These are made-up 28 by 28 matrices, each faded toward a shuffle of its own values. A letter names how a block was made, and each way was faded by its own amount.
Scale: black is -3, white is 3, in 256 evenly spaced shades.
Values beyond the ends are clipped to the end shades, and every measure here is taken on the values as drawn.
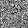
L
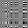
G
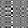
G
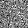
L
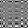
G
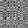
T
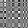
G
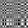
G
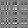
G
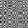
T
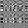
T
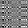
G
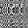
T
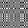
G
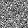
L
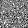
L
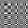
G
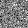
L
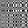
G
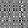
T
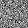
L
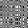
T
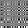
G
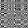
T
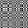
G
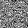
L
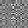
T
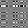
G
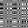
G
